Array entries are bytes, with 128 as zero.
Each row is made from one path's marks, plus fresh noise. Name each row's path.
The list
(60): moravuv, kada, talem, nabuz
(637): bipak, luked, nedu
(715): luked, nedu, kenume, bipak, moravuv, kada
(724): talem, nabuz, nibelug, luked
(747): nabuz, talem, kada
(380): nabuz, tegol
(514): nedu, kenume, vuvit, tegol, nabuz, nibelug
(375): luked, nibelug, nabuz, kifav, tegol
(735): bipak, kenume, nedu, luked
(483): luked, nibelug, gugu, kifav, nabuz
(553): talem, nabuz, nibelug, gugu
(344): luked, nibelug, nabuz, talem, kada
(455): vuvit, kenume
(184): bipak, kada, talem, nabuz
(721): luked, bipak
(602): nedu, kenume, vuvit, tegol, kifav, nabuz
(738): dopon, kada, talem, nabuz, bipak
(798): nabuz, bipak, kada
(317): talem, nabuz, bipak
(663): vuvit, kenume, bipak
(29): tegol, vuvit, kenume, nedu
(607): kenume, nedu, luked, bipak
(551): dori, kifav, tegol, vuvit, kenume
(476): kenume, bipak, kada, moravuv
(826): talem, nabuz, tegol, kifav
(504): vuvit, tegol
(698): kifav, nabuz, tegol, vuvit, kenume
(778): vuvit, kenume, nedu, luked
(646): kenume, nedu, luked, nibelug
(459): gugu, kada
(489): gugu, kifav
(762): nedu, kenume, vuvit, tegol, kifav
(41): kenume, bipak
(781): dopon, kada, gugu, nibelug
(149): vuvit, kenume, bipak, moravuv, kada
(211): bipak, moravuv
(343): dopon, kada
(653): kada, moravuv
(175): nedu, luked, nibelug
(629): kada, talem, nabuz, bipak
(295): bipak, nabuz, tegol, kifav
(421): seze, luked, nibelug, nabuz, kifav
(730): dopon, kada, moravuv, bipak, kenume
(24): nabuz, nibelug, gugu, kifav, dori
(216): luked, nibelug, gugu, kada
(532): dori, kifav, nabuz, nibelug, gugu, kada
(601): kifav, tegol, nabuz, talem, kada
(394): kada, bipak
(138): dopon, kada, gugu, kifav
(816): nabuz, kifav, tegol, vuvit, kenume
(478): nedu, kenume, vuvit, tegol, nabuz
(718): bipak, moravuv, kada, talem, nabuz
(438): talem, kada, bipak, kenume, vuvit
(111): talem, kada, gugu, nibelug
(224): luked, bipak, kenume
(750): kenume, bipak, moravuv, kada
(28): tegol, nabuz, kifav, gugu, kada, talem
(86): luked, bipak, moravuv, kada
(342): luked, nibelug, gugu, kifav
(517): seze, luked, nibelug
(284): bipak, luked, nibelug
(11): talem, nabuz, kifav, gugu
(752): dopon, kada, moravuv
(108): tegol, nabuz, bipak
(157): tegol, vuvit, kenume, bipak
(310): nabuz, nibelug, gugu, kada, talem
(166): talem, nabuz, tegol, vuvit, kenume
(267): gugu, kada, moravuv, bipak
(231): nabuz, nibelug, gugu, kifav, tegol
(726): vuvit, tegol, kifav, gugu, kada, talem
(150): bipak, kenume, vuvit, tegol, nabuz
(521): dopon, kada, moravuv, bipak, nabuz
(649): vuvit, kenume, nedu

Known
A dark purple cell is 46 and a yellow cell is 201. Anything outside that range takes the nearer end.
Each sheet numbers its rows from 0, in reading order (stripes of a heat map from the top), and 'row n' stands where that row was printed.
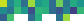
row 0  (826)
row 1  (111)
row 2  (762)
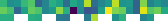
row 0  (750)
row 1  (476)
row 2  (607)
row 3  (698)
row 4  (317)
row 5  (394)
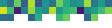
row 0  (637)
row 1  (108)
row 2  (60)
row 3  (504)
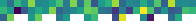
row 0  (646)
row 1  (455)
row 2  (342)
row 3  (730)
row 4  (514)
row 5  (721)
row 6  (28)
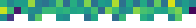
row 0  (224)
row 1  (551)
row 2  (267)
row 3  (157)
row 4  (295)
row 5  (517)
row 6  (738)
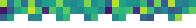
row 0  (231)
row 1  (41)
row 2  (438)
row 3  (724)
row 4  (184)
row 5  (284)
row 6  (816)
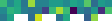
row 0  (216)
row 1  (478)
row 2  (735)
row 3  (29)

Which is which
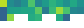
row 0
(166)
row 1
(149)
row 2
(86)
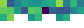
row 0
(521)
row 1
(715)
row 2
(483)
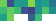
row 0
(752)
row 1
(726)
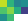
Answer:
(629)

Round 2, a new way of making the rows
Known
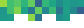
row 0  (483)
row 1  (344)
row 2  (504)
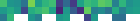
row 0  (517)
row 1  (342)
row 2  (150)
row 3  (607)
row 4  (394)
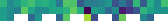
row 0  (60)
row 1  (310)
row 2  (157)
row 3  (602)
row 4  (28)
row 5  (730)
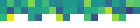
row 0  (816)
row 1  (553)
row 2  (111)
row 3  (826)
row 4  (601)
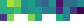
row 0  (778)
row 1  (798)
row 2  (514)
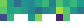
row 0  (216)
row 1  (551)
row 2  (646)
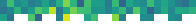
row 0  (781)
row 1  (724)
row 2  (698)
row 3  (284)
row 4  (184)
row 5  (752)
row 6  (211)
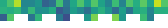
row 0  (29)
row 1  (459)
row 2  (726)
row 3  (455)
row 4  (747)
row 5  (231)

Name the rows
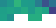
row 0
(489)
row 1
(421)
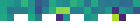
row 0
(721)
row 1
(11)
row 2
(735)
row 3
(653)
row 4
(762)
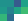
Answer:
(317)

